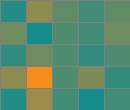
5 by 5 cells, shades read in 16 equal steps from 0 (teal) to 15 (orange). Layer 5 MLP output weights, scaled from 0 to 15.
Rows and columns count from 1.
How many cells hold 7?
1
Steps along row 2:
down up down up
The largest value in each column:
8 15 5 7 6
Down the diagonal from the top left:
1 0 4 7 3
